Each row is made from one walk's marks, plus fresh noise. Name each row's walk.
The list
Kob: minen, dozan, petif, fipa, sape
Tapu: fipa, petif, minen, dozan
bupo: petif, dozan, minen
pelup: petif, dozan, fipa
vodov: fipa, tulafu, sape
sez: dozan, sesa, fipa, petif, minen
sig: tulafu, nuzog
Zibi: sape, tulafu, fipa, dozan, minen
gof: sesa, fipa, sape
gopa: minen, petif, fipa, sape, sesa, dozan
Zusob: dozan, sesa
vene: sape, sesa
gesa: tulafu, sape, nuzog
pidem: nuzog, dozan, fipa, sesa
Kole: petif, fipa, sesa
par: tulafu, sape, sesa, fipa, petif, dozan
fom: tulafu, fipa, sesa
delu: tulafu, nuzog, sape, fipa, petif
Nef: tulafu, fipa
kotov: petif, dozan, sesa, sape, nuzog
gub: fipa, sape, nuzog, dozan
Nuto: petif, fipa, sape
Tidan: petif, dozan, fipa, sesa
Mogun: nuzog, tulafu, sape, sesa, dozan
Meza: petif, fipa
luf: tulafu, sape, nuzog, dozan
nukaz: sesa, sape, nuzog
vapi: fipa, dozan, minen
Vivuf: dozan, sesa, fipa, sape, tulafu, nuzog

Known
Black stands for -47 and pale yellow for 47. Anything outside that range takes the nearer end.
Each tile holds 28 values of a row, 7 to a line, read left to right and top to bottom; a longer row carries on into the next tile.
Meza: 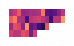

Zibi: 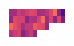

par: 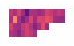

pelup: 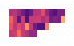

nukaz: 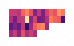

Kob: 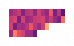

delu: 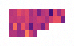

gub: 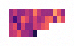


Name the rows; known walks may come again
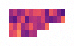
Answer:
vapi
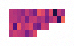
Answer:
sez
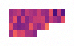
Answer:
Kob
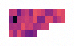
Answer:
pidem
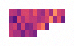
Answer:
Vivuf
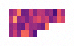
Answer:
Nuto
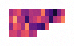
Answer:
Meza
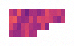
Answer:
par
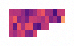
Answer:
Tidan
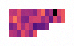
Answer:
Kole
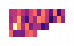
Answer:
Nef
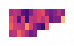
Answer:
pelup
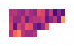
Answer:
Tapu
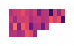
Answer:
delu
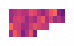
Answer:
Zibi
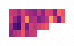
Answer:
kotov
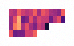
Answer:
fom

